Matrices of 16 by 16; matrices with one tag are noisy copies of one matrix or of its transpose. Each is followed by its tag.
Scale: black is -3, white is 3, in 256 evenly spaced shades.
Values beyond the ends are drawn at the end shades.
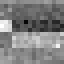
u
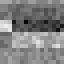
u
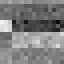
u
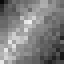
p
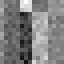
u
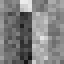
u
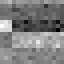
u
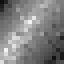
p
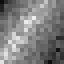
p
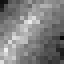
p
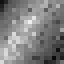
p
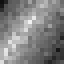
p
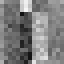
u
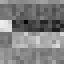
u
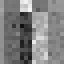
u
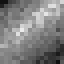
p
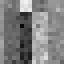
u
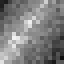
p
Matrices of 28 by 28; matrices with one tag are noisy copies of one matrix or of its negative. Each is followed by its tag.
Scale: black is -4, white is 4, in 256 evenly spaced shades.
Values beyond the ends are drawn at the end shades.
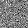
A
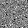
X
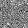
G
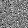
A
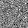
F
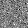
F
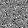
X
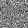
G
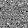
G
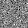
F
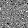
G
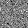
G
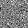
G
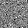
X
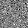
F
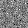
F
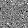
G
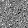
A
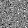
A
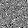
X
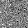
A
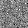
F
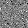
G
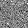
G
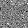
G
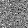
A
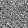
G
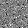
X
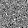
X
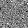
G
